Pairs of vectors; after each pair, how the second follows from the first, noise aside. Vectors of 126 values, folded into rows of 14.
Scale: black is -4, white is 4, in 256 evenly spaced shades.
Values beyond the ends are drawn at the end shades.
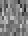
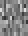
sign-scrambled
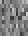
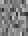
sign-scrambled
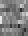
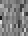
sign-scrambled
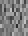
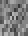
shuffled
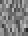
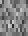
shuffled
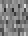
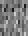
sign-scrambled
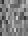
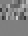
partly zeroed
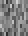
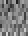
sign-scrambled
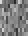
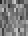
sign-scrambled
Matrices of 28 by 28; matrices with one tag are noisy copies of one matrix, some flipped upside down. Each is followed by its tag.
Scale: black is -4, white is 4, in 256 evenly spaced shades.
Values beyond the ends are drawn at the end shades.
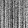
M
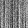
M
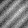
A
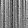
M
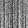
M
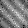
A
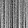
M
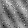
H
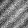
A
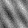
H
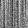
M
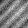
A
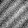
A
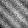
A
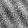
H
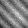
A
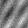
H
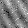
H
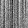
M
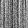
M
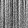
M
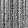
M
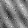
H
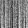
M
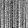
M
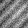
A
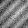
A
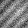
A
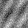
H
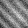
A
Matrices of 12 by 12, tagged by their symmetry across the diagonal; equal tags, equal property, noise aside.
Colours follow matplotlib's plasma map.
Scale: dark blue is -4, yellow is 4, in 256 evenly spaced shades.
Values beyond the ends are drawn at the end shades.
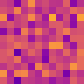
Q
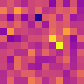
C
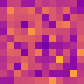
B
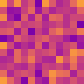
B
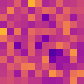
B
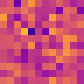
C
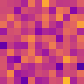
Q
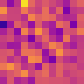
Q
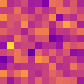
C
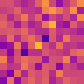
Q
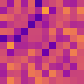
B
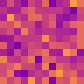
C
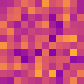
B
